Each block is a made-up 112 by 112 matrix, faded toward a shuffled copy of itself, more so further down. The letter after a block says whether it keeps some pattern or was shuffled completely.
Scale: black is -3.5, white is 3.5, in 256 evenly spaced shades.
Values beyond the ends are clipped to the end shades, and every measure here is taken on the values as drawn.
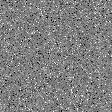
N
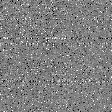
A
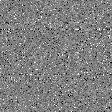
A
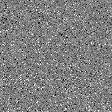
A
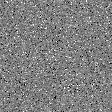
N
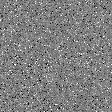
N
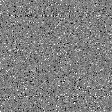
A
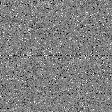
A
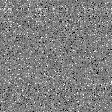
A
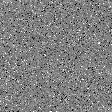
N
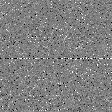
A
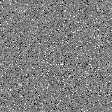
A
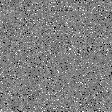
A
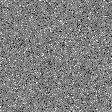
N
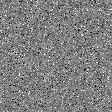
N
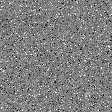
N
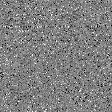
A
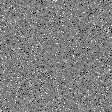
N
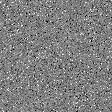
N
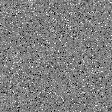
A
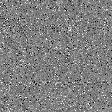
A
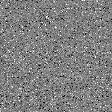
A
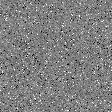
N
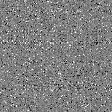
A
